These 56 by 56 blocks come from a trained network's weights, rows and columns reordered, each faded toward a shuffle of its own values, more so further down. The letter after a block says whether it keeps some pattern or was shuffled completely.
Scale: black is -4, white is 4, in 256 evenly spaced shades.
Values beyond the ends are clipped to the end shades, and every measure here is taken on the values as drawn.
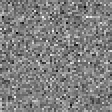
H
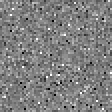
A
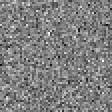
A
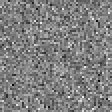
A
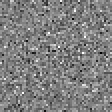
A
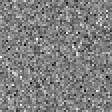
A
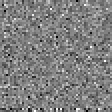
H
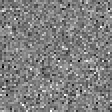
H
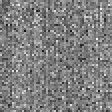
H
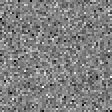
A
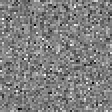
A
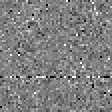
H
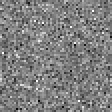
A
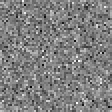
A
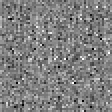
H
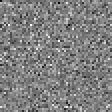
H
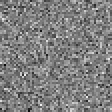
H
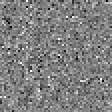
H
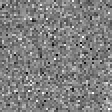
A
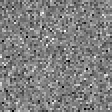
A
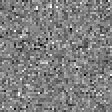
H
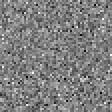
H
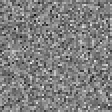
H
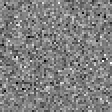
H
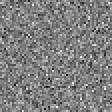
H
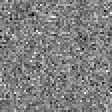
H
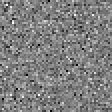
A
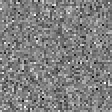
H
